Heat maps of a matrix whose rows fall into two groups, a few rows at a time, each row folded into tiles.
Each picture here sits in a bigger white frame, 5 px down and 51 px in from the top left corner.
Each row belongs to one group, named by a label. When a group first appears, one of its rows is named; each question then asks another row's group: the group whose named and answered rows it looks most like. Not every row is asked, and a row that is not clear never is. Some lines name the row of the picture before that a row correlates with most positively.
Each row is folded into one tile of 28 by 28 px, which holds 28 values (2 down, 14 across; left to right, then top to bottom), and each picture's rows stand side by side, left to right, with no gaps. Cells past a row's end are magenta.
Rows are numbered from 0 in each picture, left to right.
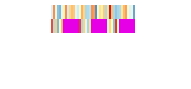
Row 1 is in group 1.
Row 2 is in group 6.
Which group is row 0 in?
1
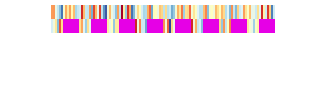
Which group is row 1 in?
6
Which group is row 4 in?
1
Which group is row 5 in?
1
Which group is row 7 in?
6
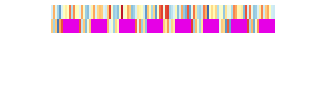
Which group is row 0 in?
1
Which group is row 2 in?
6
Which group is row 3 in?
1
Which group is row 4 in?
1
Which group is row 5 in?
1
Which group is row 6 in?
6
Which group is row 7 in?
1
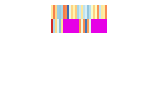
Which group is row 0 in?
1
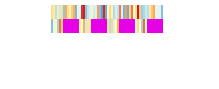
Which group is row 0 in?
6
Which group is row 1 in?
1
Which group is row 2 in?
1
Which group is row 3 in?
6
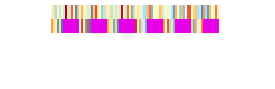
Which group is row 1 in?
6
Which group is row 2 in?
6
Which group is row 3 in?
1
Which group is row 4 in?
1
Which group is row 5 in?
1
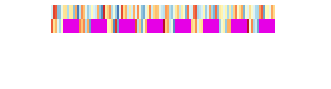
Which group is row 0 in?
1
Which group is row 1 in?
1
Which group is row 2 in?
6
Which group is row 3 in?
1
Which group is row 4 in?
1
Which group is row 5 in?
1
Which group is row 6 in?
6
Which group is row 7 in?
1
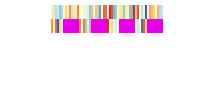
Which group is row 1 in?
1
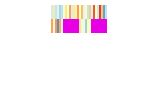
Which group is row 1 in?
6
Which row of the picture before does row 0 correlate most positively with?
0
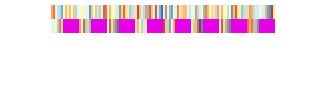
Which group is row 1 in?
1
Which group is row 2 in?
6
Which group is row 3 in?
6
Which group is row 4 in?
1
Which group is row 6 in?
6
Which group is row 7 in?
1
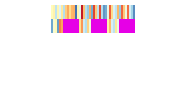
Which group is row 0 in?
6
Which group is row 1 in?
6
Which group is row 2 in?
6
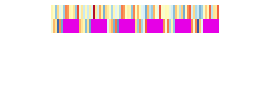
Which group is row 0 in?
6
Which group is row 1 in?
6
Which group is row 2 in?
6
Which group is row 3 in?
1
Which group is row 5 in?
1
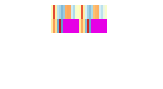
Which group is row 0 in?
6
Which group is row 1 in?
6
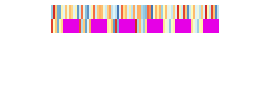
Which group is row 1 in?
1
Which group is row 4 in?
6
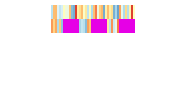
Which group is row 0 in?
1
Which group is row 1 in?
6
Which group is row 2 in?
1
